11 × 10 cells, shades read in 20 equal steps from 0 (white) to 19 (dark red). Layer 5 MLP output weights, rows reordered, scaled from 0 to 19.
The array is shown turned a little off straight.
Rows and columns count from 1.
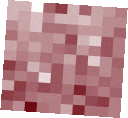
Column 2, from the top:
6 7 7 8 9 10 12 10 15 14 9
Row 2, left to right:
6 7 5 9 6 6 5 7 9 9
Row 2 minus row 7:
-9 -5 -1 0 -7 -3 -8 -4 0 -2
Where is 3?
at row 8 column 4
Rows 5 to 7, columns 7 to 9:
8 10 13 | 13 4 9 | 13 11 9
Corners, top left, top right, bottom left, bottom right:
6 10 12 10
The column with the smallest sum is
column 3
